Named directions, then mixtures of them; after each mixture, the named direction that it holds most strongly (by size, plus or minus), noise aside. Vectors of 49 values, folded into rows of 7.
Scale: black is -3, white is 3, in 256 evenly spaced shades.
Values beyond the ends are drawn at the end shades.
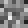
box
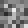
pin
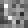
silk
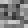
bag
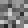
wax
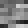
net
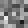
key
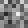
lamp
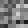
net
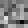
key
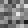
lamp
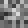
lamp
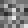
pin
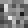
silk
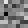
bag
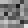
bag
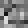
key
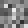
pin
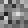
lamp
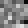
box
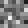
box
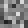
silk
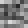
bag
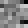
net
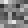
bag
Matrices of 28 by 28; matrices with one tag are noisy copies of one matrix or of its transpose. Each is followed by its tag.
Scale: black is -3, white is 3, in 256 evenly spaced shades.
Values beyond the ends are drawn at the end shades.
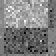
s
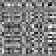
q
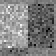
s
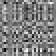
q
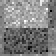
s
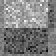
s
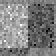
s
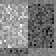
s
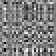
q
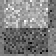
s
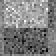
s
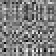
q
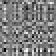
q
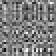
q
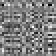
q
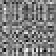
q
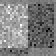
s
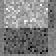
s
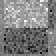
s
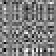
q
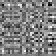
q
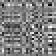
q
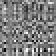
q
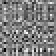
q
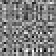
q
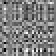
q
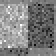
s
